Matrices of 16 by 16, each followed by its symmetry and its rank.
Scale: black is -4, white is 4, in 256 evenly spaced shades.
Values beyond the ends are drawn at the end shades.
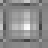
symmetric, rank one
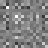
symmetric, rank three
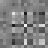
symmetric, rank two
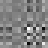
symmetric, rank two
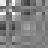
symmetric, rank two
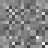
symmetric, rank three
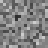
symmetric, full rank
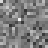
symmetric, full rank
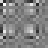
symmetric, rank two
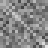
symmetric, full rank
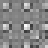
symmetric, rank two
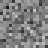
symmetric, full rank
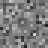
symmetric, full rank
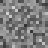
symmetric, full rank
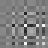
symmetric, rank one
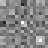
symmetric, rank three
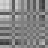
symmetric, rank one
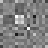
symmetric, rank three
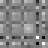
symmetric, rank two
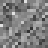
symmetric, full rank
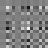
symmetric, rank one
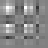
symmetric, rank one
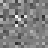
symmetric, rank three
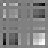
symmetric, rank one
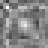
symmetric, rank three
